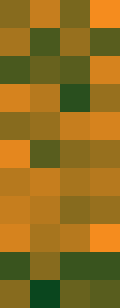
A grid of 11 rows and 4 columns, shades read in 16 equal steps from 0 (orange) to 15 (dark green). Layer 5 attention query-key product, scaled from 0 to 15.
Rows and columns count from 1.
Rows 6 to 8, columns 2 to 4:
10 7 6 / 3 5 4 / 4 7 6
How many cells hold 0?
2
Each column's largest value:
12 15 13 12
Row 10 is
12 7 12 12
